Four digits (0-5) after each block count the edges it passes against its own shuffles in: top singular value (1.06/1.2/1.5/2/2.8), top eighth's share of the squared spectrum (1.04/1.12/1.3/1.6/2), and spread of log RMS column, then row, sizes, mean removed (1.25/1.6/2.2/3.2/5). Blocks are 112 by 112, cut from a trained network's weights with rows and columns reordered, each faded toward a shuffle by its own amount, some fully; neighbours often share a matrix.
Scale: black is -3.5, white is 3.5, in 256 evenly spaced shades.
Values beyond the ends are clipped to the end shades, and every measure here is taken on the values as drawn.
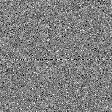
2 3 0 1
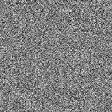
4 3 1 1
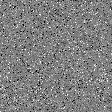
0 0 0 0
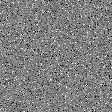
0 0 0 0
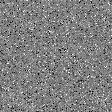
0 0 0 0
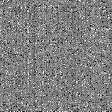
2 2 0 2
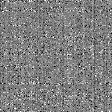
3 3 0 3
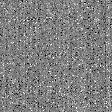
3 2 0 2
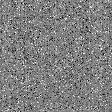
2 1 0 1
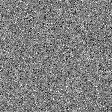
0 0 0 0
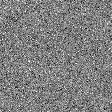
1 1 0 0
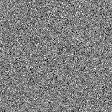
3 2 1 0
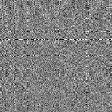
4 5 2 3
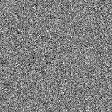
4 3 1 1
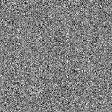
3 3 2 1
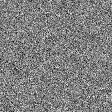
1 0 0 0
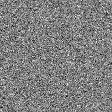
2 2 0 0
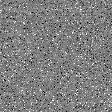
1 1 1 0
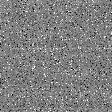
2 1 1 0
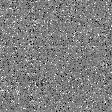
1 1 1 0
